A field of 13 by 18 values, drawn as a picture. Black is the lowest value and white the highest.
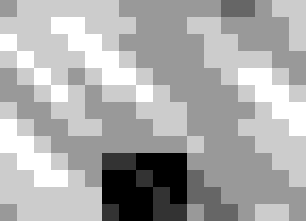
Grain: diagonal, down to the right. Odd patch: lower, in the bottom middle. Ninth with the lowest average: bottom middle.
